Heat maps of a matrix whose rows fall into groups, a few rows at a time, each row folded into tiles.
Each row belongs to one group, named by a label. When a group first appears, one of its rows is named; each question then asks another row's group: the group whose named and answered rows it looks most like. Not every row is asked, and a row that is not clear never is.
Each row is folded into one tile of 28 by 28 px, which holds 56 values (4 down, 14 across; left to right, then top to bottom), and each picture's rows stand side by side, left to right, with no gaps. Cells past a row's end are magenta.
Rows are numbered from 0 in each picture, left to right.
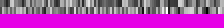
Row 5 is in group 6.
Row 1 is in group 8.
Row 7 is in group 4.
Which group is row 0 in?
4
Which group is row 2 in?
8
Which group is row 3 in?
6
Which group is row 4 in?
4
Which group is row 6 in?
4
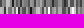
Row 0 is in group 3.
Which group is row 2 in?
4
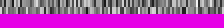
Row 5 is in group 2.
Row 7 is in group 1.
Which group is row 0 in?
3
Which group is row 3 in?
1
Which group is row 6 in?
8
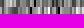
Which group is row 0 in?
8
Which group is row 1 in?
6
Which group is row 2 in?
6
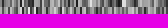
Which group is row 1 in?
3
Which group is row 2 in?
3
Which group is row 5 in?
1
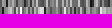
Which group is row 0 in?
6
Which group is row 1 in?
2
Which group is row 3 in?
4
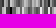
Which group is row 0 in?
4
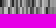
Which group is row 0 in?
2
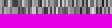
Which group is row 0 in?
3
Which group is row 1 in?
2
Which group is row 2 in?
3
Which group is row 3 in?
8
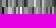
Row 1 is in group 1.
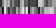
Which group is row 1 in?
4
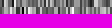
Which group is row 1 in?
3
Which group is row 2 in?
6
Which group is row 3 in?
4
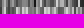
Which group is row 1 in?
6
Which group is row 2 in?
1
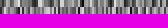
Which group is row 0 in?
2
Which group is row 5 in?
3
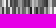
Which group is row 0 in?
6
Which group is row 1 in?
6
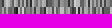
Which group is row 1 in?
8
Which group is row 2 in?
2
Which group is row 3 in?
3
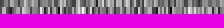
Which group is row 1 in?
2
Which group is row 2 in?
6
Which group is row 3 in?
3
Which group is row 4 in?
1
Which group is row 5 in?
8
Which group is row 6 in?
6
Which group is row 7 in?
2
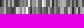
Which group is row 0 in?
6
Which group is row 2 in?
2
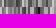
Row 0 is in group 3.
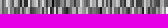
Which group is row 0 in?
1
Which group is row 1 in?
1
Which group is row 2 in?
4
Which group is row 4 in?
1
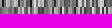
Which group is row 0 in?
8
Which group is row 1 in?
8
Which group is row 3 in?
1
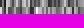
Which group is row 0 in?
3
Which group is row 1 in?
1
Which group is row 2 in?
2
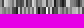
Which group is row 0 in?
8
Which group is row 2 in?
4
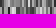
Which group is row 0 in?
2
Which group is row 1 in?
1
